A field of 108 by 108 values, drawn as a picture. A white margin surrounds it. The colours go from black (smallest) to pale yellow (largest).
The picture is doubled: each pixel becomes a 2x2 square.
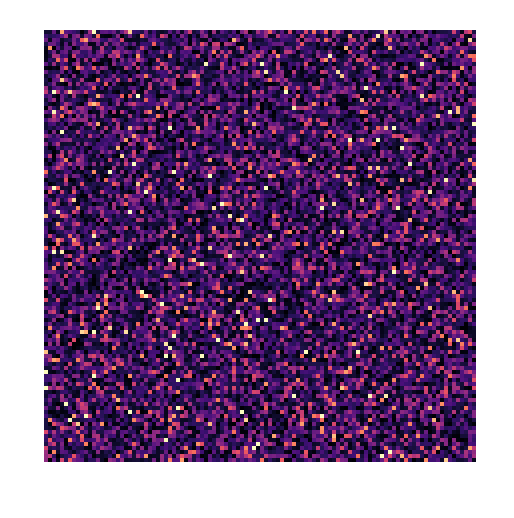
No single row or column stands out from its neighbours. On average the colour sits 20% of the way up the scale. Most values sit low, with a long tail of high ones. Neither half mirrors the other. Fine speckle covers the field.
